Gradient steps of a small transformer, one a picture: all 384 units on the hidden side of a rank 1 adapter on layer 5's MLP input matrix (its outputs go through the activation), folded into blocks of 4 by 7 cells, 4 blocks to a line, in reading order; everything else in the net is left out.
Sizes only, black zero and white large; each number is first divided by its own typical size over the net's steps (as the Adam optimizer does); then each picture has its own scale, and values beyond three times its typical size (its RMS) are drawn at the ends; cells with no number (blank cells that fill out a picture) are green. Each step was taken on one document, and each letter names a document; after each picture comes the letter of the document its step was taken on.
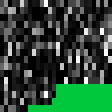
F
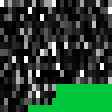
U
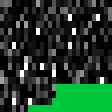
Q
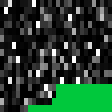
U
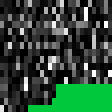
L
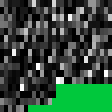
L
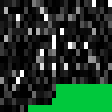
Q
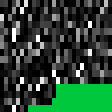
L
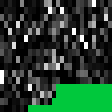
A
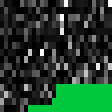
A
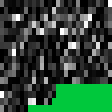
L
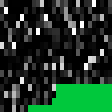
Q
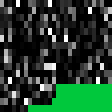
U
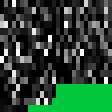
F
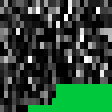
F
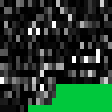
A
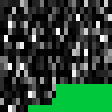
F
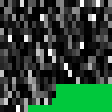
U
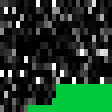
Q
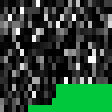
F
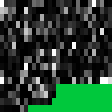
A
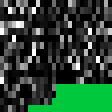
F
